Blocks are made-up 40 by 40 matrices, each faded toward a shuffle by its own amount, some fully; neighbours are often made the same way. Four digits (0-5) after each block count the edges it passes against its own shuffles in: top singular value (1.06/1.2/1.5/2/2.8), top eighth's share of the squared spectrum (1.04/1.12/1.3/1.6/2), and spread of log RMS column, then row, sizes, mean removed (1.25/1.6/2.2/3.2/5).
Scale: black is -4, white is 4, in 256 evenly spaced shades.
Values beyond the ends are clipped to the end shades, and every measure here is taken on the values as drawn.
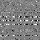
4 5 1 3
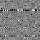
4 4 1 2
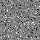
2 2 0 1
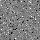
1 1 0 0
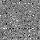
3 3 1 1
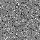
2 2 1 0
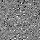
3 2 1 0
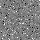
0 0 0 0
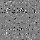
2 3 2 2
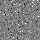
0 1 0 0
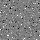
0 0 0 0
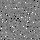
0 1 0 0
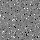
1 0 0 0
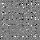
2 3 2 2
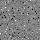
0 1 0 0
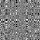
4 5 3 2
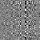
4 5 3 1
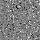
2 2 1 0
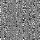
1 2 3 0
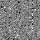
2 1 1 0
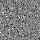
0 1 0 0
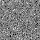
0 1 1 0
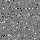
2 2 0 2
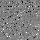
2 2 0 1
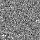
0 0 0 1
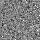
0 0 1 0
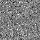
1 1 0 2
